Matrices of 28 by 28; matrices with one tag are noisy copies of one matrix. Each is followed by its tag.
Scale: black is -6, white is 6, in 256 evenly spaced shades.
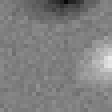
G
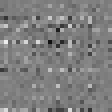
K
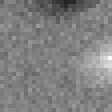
G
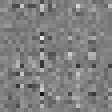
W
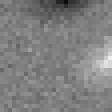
G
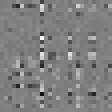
W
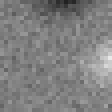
G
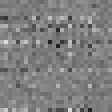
K
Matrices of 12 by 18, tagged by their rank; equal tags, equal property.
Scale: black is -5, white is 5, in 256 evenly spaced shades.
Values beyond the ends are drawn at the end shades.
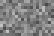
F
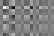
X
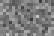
F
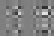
X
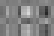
X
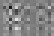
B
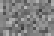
F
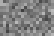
F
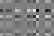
X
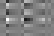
X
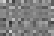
B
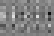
B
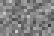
F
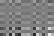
X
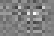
B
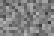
F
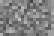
F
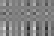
X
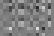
B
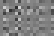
B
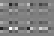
X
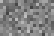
F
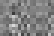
B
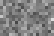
F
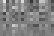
B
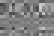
B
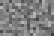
F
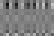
X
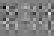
B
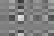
X
